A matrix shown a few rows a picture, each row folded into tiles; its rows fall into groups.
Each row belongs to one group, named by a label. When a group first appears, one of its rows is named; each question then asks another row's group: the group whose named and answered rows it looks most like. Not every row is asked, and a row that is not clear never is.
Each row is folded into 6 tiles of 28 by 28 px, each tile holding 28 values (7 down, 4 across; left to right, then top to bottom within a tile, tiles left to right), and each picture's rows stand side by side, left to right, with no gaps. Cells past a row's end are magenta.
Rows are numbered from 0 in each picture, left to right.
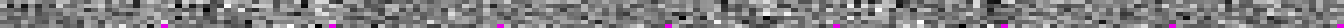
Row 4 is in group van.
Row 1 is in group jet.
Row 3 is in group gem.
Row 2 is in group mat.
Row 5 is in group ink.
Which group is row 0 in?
jet
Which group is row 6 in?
gem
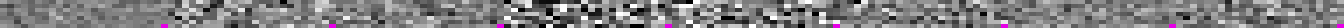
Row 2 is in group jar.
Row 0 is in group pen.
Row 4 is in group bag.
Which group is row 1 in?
jet
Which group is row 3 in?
mat
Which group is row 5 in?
bag
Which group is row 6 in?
gem
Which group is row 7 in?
van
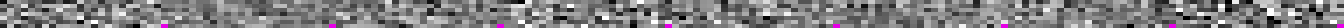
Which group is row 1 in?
jar
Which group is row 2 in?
jar
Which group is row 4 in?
van
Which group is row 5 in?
jet
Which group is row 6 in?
ink
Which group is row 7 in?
van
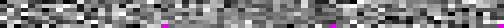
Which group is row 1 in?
ink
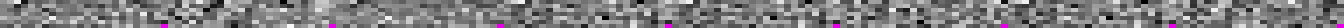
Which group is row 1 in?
jet
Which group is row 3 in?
pen
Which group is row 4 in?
pen
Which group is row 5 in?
jet
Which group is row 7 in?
ink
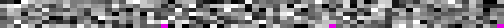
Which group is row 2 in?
ink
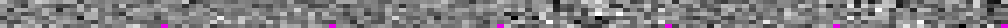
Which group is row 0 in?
gem
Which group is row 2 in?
pen
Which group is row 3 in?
van
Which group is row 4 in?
mat
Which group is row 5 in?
ink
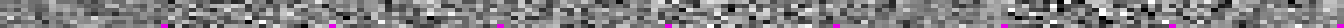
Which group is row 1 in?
mat
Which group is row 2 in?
van
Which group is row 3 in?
jet
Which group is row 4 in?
gem
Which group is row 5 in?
jet
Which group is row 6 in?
van
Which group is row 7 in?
jet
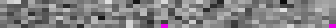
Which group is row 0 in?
pen
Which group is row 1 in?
jet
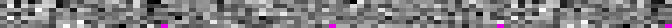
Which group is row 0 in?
ink
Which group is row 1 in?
van
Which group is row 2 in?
bag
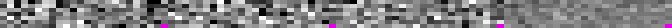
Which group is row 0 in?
ink
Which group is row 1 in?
jar
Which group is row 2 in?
bag
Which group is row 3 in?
pen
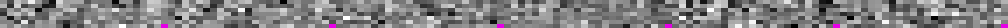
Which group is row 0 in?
jet
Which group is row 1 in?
jet
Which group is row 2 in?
jar
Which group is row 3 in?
ink
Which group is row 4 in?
ink
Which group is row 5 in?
van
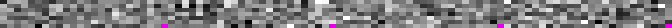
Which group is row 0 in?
mat
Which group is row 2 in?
jar
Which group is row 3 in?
gem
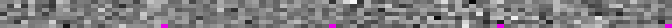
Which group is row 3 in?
jar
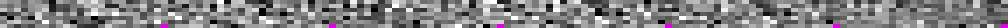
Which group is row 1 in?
jar
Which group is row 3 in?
jar
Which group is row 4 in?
jar
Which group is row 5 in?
ink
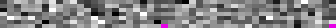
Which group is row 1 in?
bag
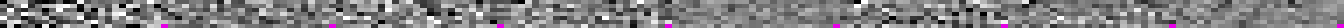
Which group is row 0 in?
mat
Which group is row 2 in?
jar
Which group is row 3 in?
bag
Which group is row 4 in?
gem
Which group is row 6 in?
pen
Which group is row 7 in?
jet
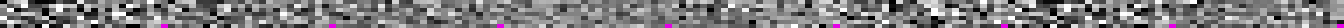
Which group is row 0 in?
mat
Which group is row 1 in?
mat
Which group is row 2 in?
van
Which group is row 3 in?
gem
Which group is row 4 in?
jet
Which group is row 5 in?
van
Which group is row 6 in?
mat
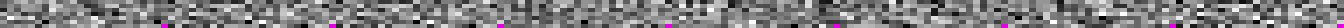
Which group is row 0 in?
jar
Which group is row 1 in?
mat
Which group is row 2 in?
mat
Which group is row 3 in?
jet
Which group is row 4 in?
ink
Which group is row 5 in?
jar
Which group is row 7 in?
mat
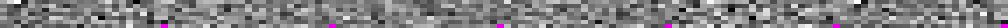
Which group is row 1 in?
gem
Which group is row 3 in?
gem
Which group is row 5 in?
pen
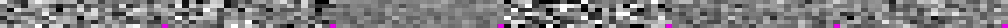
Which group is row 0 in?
gem
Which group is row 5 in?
van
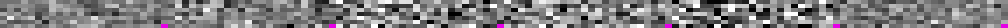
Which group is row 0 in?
jar
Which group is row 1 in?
ink
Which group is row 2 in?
gem
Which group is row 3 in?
gem
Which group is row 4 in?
mat
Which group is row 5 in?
mat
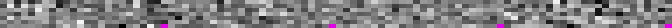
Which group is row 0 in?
ink
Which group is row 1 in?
van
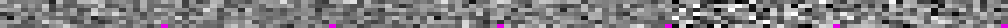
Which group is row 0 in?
van
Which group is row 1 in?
ink
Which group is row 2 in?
pen
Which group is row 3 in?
gem
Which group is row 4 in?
mat
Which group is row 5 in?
jar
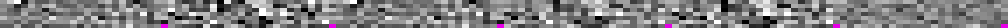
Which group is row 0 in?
pen
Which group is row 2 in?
pen
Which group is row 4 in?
van
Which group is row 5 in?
gem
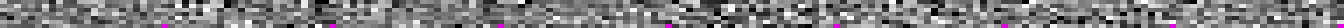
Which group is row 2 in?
ink
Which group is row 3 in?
pen
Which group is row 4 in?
mat
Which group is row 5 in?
jar
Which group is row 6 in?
bag
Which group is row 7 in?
bag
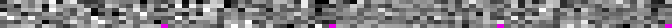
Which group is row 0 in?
jar
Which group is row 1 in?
ink
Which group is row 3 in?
ink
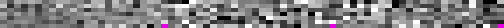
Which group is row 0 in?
jet
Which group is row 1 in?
bag
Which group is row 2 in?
ink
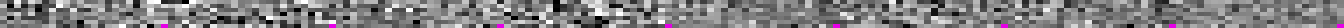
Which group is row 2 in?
jet
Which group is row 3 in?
van
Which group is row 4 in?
ink
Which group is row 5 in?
jar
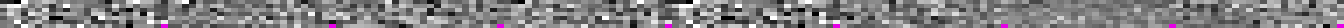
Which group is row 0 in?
bag
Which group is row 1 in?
pen
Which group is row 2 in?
jar
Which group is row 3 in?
bag
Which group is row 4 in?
bag
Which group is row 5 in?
van
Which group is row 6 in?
pen
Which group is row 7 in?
jet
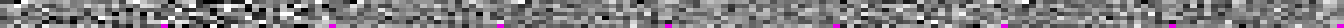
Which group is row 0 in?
bag
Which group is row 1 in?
mat
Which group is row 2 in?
bag
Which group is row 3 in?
pen
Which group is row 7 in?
jet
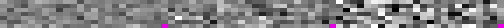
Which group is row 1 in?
jar
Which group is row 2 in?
gem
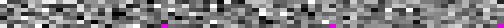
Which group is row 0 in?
gem
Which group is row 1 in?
van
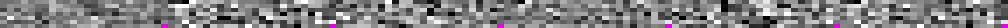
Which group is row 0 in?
jar
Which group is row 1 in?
bag
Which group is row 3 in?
bag
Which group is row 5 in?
bag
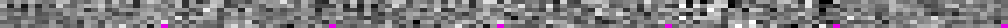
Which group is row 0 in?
jet
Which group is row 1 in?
ink
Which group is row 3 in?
van
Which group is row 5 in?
jar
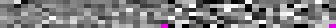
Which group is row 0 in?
pen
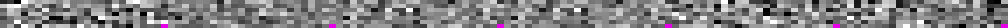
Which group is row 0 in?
bag
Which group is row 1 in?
van
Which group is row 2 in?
jet
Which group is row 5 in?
ink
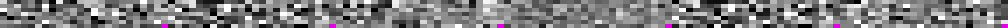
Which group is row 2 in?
jet
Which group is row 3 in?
mat
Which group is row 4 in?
mat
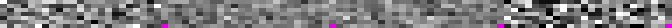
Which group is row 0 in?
gem
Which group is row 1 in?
pen
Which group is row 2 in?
jar
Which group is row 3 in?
mat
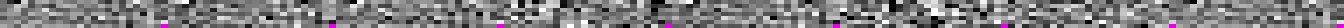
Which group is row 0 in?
bag
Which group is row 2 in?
bag
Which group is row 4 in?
pen
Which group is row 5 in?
van
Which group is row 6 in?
mat
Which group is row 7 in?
bag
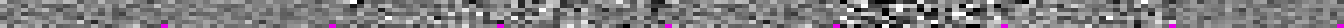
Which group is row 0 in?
gem
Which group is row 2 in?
pen
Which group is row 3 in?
ink
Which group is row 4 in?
gem
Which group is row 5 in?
mat
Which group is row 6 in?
bag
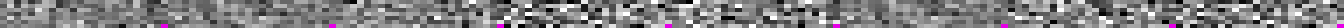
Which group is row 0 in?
ink
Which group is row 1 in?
jar
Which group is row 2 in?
bag
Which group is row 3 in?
mat
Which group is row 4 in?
bag
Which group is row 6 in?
jar
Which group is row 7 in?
mat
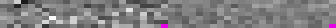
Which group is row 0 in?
pen
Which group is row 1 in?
pen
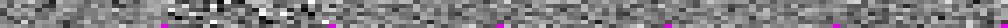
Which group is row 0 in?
jet
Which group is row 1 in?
van
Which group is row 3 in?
gem
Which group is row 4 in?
gem
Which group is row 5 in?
pen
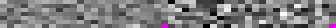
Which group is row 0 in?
gem
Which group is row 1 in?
mat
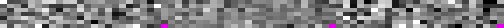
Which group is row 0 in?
gem
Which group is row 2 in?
ink
